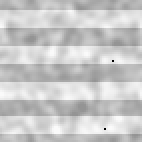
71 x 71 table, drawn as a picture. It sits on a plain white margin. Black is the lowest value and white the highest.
Stripes: horizontal, repeating 4 times. Histogram: bell-shaped. Average level on the scale: 80%. Lone odd cells: 2, each lower than its neighbours.
